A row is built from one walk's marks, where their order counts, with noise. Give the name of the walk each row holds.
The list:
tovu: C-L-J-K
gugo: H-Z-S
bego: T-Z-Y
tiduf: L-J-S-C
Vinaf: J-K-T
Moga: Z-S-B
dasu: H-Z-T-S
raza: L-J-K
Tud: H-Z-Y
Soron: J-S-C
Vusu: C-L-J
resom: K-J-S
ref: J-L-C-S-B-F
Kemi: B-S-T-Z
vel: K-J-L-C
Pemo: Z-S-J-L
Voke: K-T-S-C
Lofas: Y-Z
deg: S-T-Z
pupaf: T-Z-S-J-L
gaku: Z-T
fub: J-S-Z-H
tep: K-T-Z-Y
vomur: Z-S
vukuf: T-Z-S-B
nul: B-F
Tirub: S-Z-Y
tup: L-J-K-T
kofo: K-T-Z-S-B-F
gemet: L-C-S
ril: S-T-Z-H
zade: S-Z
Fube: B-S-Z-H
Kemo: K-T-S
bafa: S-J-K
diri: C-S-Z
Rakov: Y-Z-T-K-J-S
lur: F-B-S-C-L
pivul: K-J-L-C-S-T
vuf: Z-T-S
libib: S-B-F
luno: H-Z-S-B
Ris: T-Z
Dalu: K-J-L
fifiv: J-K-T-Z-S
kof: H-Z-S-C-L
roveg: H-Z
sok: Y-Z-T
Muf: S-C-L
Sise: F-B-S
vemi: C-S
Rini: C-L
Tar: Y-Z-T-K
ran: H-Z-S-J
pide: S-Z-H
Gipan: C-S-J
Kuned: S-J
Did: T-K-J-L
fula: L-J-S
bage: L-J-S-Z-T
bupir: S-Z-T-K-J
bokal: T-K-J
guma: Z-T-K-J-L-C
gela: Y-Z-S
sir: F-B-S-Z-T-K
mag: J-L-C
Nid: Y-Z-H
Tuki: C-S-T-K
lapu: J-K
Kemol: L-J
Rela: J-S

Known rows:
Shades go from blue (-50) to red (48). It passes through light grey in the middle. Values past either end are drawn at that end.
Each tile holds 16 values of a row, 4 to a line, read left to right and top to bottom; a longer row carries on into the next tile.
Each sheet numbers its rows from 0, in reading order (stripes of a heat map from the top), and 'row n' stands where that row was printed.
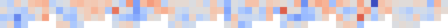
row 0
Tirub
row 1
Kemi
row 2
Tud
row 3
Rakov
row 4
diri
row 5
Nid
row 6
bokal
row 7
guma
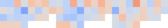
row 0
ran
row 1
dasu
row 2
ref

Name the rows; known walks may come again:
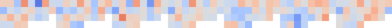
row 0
tup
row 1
Tuki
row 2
tovu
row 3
ref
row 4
ril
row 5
Tirub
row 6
lur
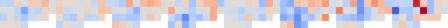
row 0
kof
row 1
Rakov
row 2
luno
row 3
gela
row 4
guma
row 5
zade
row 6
Tud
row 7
Kuned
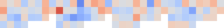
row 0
Tar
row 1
Nid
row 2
fifiv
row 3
ran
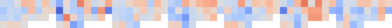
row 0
fub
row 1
vemi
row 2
bupir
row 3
Moga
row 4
dasu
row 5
libib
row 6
diri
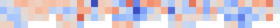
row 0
Kemi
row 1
bokal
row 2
roveg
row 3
Gipan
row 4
vomur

